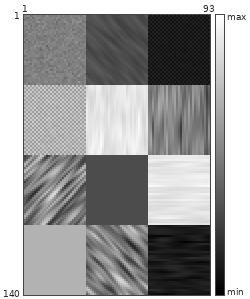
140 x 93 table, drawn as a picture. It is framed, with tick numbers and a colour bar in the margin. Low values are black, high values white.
It is made of 4 by 3 panels. Panel 1,1: middling, fine-grained, faint in contrast. Panel 1,2: low, slanting down to the right, faint in contrast. Panel 1,3: very low, checkered, faint in contrast. Panel 2,1: high, checkered. Panel 2,2: very high, streaked downward, faint in contrast. Panel 2,3: middling, streaked downward. Panel 3,1: middling, slanting up to the right, strong in contrast. Panel 3,2: low, flat. Panel 3,3: very high, streaked across, faint in contrast. Panel 4,1: high, flat. Panel 4,2: middling, slanting down to the right, strong in contrast. Panel 4,3: very low, streaked across, faint in contrast.
